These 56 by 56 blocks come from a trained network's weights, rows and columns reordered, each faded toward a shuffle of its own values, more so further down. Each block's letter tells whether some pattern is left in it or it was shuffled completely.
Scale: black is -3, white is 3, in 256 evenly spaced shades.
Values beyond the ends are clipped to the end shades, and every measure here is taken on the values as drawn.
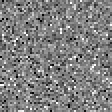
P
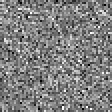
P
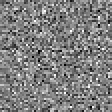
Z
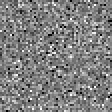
P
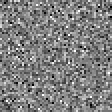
P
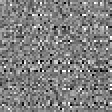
Z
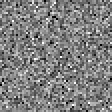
P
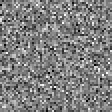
P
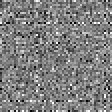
Z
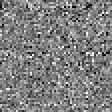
Z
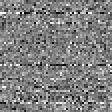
Z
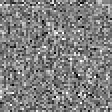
Z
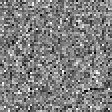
Z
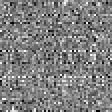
Z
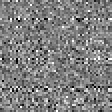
Z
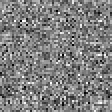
Z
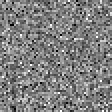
P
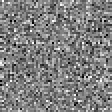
Z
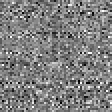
Z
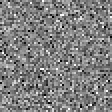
P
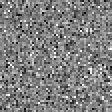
P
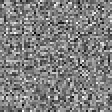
Z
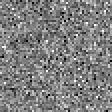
P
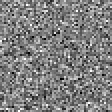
P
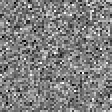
P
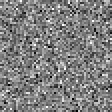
P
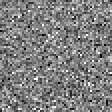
P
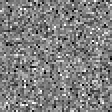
P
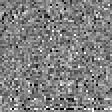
Z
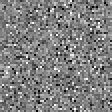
P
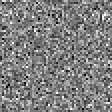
Z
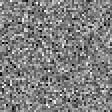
P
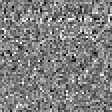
Z
